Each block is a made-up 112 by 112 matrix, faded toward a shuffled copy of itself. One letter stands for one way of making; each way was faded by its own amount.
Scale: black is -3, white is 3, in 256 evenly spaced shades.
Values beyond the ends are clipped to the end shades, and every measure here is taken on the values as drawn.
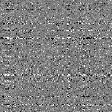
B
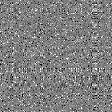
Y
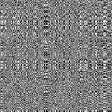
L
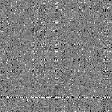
B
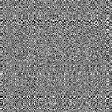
L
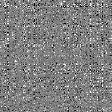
B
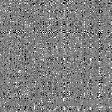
B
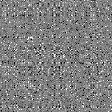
Y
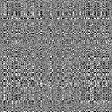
L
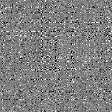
B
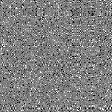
Y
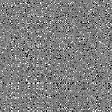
Y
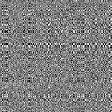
L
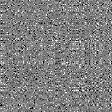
Y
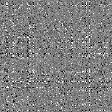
B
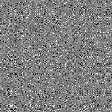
Y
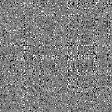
B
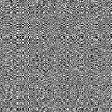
L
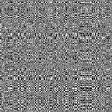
L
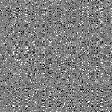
Y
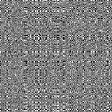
L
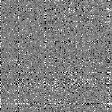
B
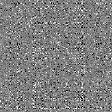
B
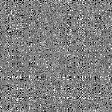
B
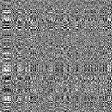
L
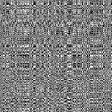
L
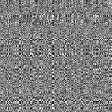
L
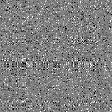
Y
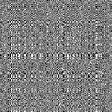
L
